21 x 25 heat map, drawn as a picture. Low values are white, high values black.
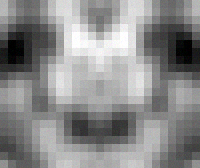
It is mirror symmetric from left to right. There are no lone odd cells. No overall slope runs across the table. The texture is blotchy. The ninth with the lowest average is the top middle. The values follow a bell shape.
